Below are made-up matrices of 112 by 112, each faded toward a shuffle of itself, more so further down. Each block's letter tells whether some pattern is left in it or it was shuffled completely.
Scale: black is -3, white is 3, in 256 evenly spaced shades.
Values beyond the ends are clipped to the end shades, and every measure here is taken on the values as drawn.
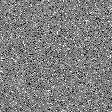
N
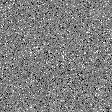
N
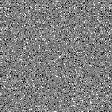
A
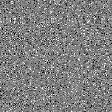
A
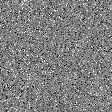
N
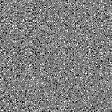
A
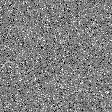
N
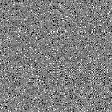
A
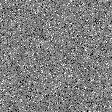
N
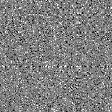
A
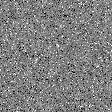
N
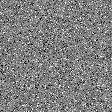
N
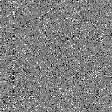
A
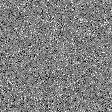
N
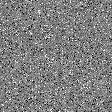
N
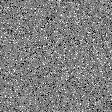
N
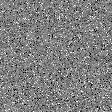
N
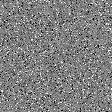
N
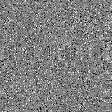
A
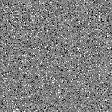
A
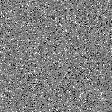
A
